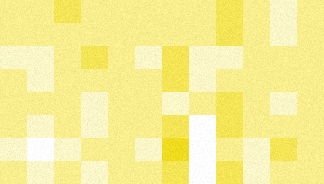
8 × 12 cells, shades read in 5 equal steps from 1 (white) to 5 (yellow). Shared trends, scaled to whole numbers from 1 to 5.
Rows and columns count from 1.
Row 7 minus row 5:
-1 -2 -1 1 0 -1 3 -2 -1 -1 2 0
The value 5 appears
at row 7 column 7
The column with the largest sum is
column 7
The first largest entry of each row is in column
3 9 4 7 9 7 7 7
